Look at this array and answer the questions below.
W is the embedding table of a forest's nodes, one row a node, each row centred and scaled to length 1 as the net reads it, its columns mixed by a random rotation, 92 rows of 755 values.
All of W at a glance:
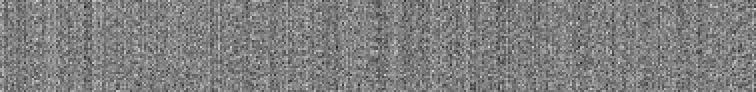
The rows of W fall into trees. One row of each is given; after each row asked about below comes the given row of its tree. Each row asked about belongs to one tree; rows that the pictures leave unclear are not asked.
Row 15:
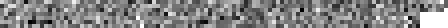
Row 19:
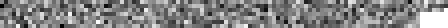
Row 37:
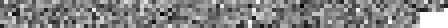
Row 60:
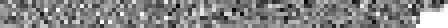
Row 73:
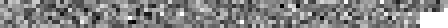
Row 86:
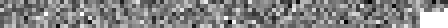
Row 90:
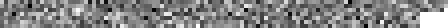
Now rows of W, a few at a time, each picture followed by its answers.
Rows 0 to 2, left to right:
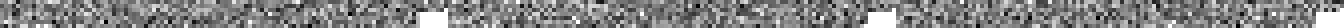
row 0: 37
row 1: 37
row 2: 60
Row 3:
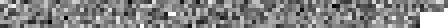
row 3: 15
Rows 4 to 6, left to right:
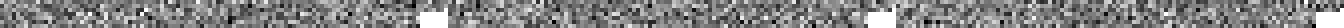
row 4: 73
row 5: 90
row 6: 15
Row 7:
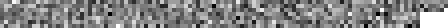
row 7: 15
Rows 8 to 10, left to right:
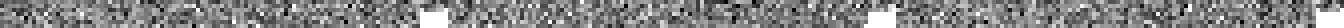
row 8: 86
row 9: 60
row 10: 86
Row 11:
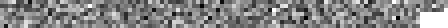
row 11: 90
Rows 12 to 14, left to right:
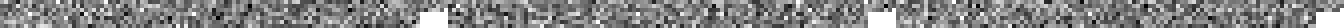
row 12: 37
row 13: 19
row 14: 37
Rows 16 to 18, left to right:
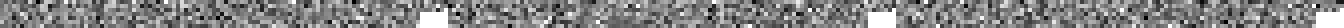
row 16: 60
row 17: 19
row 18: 60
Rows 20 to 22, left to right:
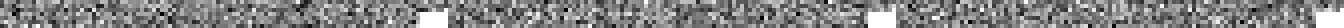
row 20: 37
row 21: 73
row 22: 86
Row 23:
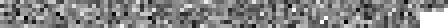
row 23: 86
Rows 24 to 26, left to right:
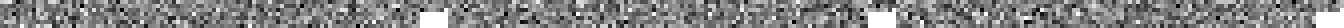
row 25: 86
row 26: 73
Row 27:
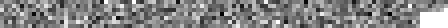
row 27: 60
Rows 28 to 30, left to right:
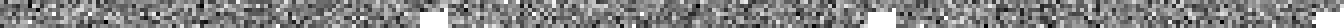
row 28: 90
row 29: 37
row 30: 90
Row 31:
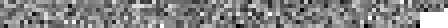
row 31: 15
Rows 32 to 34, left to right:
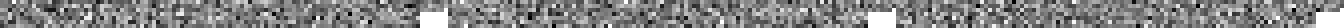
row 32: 73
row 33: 15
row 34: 37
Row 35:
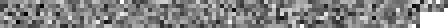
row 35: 19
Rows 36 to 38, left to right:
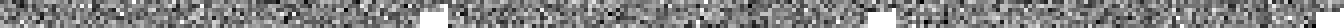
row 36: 60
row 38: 15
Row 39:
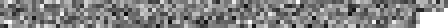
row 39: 37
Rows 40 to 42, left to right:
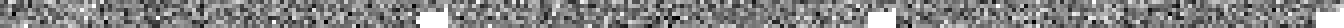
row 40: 90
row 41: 60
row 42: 73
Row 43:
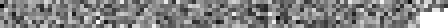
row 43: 19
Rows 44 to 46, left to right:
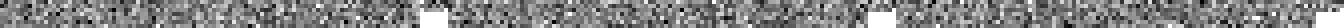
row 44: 86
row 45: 19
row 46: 60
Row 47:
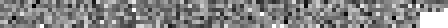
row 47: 60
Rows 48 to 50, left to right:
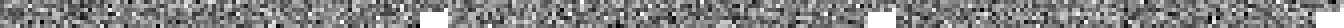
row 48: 15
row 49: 60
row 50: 73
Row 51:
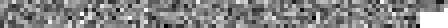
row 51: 73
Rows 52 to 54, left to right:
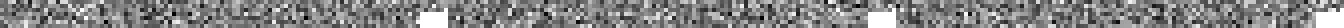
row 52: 90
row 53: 73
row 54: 19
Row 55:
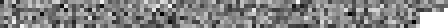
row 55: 37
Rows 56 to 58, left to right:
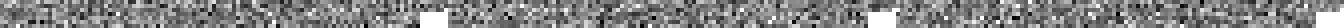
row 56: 15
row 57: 86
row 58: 60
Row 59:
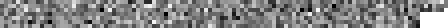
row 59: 15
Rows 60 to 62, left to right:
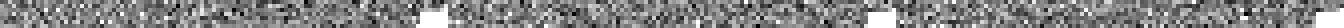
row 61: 37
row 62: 37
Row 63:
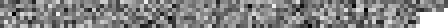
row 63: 37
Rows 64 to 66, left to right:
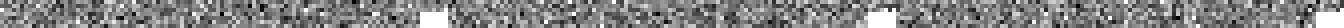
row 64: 60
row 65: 19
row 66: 19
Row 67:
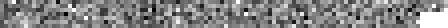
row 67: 90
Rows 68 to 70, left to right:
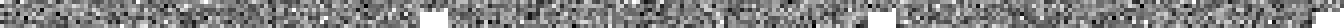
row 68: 86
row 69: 15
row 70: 37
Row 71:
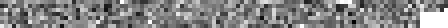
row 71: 19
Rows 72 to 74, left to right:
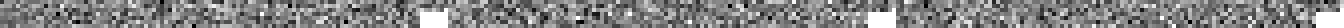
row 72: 86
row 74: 90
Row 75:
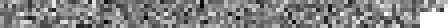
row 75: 90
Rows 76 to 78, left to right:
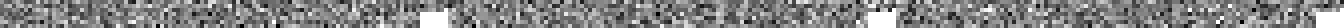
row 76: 15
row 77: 19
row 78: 86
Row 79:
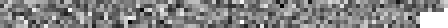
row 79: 73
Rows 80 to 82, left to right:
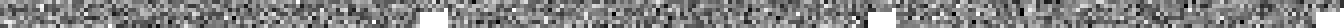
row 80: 37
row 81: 15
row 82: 86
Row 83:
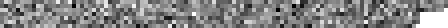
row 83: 37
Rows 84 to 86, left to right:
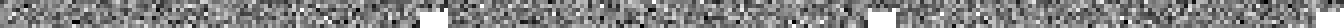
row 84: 86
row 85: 86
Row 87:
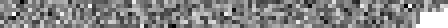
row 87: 60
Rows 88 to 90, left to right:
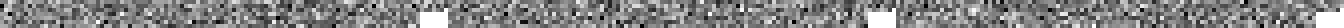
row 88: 19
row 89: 86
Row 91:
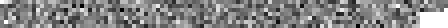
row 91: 37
